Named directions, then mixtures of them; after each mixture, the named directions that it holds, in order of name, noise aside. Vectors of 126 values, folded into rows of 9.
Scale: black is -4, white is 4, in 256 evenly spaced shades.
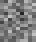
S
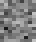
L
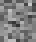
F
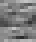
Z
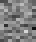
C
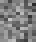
F, S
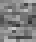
F, Z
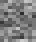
S, Z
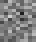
S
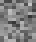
F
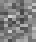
C, S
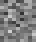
F, S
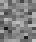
L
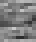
Z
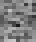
F, Z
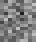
S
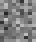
L, S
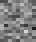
C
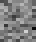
C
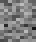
C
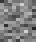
C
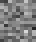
C, S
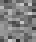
C, F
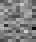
C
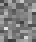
F, L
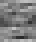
Z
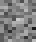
C, L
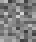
C, S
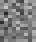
L, S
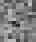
F
